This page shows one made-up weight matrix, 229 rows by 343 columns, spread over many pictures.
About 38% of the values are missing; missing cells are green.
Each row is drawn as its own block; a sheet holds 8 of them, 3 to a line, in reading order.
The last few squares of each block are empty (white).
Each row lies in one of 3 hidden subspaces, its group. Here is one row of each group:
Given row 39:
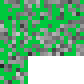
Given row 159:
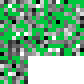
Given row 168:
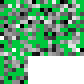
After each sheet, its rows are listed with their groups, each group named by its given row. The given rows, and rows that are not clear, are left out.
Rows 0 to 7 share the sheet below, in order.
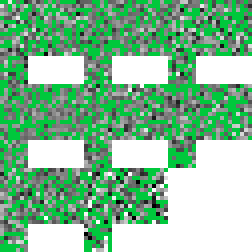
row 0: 159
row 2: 168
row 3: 168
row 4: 168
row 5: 39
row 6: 159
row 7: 159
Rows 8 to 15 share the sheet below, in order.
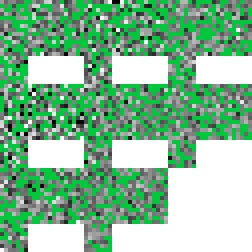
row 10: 168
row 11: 168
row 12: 168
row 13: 39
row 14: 168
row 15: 159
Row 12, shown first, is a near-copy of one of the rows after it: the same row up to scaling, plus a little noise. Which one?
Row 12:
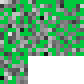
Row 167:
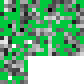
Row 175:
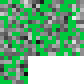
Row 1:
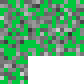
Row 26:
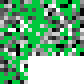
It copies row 167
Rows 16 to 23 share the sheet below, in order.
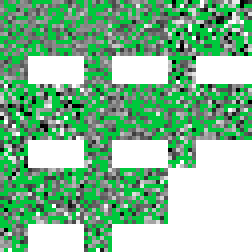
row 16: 159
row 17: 39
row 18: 168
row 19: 168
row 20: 159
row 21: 159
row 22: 159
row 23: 39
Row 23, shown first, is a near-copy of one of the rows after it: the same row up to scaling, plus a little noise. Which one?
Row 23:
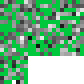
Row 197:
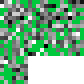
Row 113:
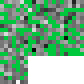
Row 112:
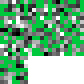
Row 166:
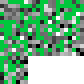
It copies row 166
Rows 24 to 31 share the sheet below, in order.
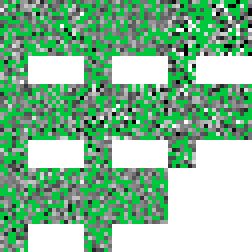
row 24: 159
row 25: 39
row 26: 168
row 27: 159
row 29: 159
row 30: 168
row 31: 39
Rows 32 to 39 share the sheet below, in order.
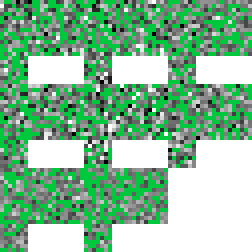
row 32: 159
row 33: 168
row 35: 159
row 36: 159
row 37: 39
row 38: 159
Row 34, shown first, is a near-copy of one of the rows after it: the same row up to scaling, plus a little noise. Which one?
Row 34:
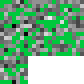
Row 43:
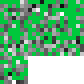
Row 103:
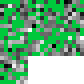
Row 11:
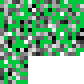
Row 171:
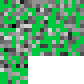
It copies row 171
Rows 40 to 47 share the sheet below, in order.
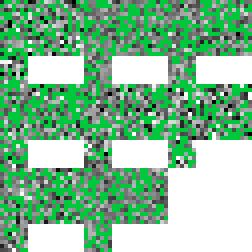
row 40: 39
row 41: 39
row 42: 159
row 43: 168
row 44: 159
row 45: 159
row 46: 168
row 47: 168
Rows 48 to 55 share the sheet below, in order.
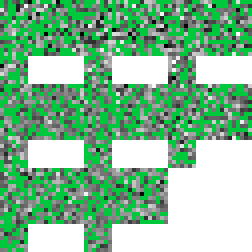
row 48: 159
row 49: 159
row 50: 159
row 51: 159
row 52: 168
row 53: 168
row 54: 168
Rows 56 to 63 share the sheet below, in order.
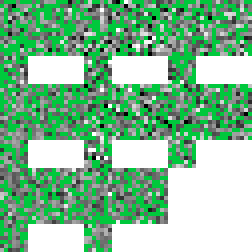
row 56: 159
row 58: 168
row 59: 159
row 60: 168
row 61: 159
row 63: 39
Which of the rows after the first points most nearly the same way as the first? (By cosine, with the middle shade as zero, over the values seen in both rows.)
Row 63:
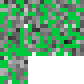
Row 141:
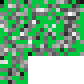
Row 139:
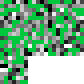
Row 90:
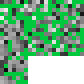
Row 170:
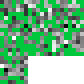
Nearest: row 139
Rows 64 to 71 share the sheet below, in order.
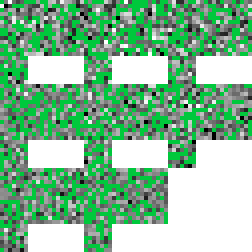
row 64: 159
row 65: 168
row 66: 168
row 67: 159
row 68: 168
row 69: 159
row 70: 159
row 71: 159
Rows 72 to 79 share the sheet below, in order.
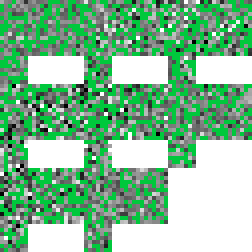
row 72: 159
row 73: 168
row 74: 159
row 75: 39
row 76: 159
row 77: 39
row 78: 159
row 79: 159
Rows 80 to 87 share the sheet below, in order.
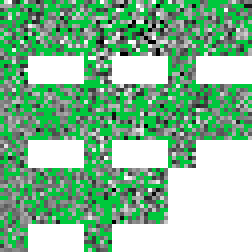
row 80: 168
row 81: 39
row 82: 168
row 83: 159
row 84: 168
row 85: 168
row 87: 39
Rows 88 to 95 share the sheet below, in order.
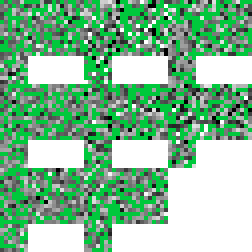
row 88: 168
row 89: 159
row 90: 168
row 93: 159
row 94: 159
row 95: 159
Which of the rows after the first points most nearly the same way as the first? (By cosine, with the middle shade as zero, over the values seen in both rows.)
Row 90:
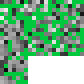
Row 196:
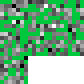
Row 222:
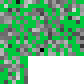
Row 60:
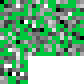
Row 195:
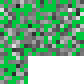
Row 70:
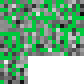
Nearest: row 60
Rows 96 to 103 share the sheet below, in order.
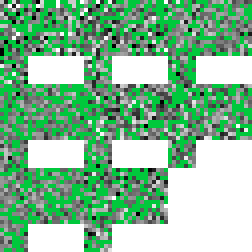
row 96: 159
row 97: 39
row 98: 159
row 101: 39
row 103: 168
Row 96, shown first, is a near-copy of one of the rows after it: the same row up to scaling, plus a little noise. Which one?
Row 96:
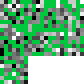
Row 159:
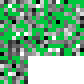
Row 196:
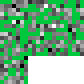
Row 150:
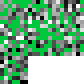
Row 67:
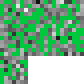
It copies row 159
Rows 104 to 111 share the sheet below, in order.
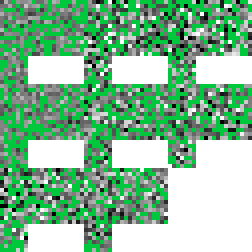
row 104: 168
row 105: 39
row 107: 168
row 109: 168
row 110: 168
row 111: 159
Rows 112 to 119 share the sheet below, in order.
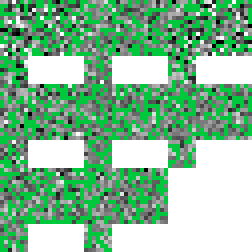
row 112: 39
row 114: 168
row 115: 168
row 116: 39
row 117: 159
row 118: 168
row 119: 159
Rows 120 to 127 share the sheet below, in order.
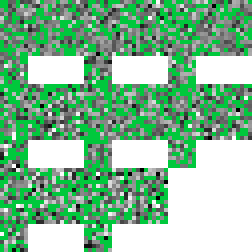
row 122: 159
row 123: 39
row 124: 168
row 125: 39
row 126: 159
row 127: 159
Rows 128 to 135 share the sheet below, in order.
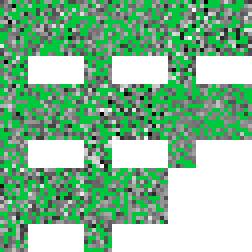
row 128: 159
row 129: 159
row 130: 159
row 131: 39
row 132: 39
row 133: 168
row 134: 168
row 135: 39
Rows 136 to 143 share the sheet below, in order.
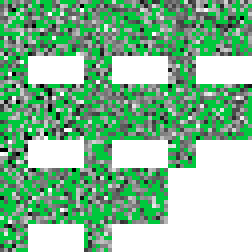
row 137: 168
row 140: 168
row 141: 39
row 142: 39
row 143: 159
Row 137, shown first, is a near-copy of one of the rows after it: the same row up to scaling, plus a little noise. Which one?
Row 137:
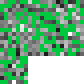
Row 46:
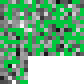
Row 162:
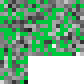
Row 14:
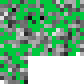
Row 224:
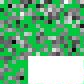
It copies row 46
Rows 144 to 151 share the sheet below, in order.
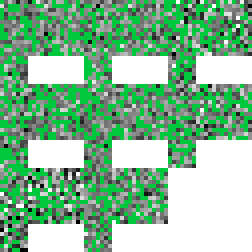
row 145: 159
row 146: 159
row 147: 159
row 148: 39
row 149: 168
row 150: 159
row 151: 39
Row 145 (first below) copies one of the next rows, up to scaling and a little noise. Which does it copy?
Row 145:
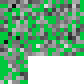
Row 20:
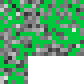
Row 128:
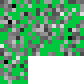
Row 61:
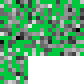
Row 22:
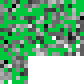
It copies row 22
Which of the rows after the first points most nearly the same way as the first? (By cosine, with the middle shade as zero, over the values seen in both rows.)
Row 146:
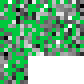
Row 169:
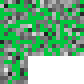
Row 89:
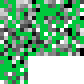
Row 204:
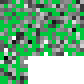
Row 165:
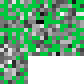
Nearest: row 169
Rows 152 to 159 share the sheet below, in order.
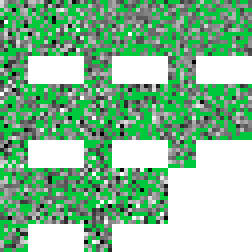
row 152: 168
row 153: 159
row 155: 159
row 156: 159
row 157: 168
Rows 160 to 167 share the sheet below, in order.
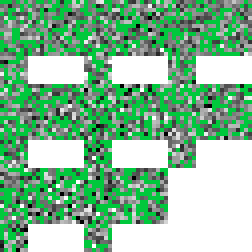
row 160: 39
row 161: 39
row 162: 168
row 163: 159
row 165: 39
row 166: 39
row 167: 168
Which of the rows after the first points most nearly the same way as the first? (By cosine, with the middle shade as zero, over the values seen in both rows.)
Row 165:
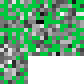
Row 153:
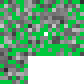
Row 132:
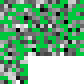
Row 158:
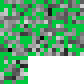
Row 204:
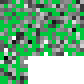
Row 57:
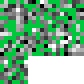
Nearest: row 57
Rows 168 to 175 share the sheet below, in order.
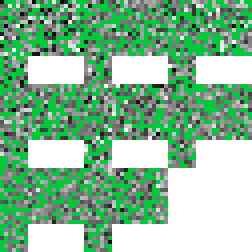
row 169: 159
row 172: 168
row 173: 168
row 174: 39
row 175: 168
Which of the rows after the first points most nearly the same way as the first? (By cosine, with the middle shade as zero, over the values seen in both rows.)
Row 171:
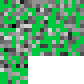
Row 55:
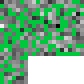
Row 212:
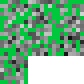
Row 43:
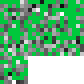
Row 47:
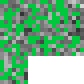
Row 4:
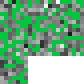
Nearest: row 212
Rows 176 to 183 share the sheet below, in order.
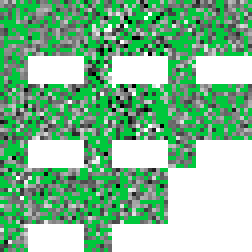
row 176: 39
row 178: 159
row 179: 168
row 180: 39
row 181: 39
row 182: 159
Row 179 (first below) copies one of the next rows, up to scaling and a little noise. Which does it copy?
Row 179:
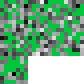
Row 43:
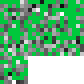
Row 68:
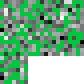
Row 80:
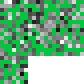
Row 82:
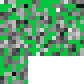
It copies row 82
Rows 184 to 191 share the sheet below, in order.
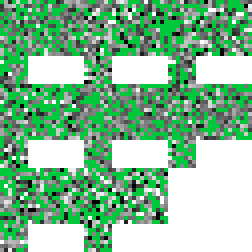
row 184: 159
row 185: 168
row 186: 39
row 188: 39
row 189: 39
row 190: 39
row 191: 168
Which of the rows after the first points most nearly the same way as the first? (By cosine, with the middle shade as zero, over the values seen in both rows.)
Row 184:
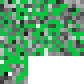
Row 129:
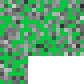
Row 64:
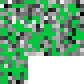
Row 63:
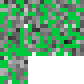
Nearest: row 63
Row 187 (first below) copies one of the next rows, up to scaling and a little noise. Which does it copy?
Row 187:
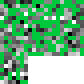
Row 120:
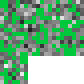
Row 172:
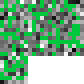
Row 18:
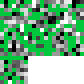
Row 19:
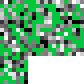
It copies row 120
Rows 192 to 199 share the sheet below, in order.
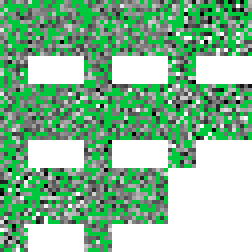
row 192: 39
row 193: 159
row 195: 159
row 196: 159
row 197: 39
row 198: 159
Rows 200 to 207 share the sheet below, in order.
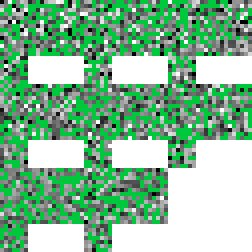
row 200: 159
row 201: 39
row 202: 168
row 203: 39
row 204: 168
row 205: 39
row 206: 159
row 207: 39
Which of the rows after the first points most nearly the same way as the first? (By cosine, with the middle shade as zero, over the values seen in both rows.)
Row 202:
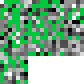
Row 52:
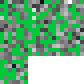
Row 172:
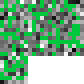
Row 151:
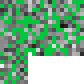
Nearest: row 52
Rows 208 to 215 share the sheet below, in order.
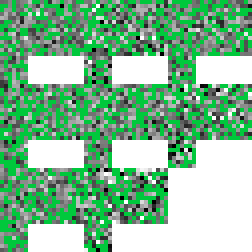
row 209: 159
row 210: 168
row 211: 168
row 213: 159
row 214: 168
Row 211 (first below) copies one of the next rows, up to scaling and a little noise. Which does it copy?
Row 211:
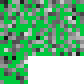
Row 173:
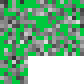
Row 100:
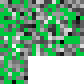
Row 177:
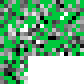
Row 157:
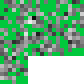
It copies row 173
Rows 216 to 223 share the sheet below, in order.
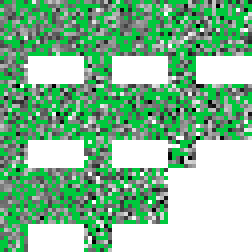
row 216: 168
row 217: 168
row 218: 159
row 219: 168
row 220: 39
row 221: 39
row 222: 168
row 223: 168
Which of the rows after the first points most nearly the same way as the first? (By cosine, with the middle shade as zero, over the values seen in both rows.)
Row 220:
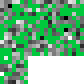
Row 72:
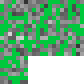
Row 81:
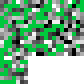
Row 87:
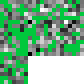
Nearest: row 81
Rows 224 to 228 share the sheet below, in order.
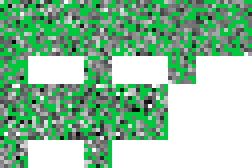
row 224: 168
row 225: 39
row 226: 168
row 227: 168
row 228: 39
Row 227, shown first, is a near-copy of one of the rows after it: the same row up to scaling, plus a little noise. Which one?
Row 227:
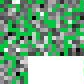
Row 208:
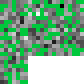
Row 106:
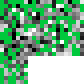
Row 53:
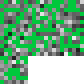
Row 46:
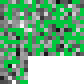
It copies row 53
